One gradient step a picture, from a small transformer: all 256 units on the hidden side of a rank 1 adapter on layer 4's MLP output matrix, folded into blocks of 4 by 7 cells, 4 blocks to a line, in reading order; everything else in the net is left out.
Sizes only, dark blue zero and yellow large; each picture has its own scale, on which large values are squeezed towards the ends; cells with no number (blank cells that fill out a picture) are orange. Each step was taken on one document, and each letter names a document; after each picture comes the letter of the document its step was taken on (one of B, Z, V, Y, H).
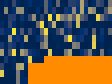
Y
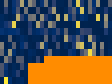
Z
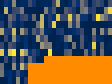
Y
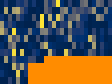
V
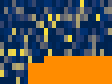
Y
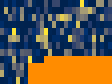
Y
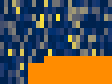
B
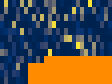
Z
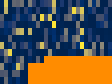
Z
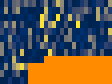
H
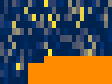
Z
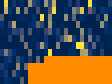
Z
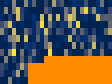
V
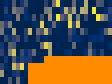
B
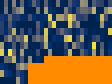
Y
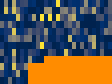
V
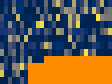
B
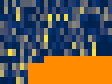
B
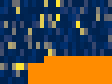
H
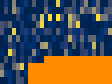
B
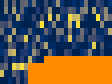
B
